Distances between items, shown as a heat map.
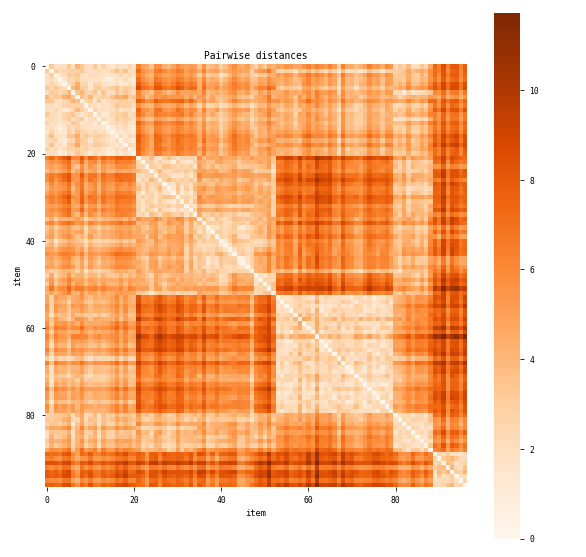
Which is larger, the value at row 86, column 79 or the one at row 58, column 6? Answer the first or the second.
the first
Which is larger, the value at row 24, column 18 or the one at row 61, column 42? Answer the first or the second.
the second
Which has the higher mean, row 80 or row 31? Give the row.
31
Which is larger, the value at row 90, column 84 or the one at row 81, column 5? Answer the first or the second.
the first
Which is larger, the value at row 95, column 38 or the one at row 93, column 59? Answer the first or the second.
the second
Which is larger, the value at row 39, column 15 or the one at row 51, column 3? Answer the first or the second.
the second
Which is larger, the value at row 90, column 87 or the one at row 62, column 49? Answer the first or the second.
the second
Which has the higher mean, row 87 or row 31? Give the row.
31
